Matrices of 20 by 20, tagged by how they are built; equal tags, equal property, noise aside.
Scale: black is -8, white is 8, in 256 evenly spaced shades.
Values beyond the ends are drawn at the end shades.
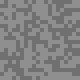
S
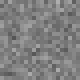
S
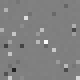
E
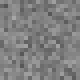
S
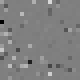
E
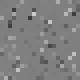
E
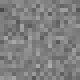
S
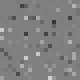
E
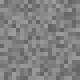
S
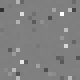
E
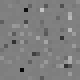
E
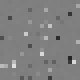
E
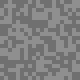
S
